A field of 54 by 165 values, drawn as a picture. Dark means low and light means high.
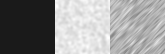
It is made of 1 by 3 panels. Panel 1,1: very low, flat. Panel 1,2: very high, blotchy, faint in contrast. Panel 1,3: high, slanting up to the right.
